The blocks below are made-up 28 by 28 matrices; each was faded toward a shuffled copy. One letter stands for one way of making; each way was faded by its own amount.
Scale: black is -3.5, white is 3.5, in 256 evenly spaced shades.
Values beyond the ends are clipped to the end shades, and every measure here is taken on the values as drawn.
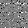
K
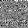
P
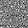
P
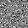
P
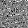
P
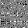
K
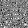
P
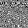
K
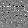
K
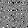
K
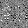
K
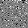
K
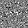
P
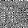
K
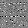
K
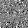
P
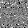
P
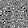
K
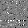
K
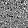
P
